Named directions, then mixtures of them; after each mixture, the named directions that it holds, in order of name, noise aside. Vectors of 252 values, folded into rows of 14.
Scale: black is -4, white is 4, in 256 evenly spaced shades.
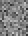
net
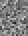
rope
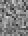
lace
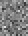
lace, net, rope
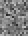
lace, rope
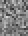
lace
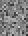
net, rope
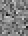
lace, net, rope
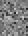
lace, net, rope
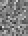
rope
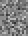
rope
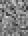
lace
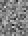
lace, rope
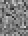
lace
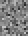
lace, net, rope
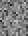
net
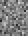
lace, rope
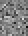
lace, net, rope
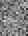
net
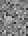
lace, net, rope
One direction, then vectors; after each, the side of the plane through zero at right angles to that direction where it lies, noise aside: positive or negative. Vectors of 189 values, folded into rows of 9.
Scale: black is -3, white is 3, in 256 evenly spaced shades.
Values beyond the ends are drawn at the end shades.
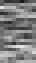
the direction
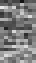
positive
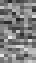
positive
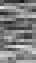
positive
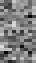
negative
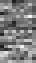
positive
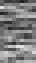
positive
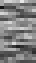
negative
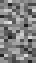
negative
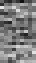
positive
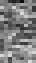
positive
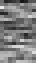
positive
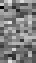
negative
